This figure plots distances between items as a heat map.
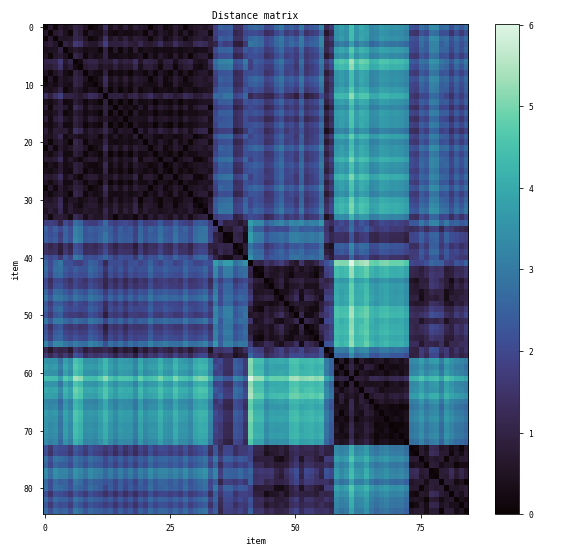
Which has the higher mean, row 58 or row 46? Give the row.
58
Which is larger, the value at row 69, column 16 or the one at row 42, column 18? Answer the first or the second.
the first
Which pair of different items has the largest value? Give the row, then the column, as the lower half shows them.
61, 41
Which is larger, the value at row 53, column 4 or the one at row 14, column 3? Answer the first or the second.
the first
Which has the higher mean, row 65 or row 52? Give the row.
65
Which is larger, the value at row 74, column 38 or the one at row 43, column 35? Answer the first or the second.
the second
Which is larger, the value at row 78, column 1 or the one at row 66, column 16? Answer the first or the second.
the second
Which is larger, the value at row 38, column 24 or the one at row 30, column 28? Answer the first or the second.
the first
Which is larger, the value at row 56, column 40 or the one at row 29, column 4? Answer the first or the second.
the first
